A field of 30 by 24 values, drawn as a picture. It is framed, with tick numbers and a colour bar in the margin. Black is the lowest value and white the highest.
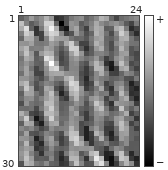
Stripes: upright, repeating 5 times. Ninth with the highest average: top left. Histogram: bell-shaped.
